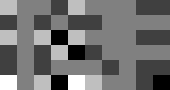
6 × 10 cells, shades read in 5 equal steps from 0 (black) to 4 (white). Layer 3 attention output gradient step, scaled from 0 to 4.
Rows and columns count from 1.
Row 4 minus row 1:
-2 0 -1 2 -3 -1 0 0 1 1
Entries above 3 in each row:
0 0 0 0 0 2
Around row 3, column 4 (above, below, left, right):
2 3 3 3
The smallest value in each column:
1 2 1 0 0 1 1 2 1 0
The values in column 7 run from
1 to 2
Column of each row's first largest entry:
1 2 1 4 2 1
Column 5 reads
3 1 3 0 2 4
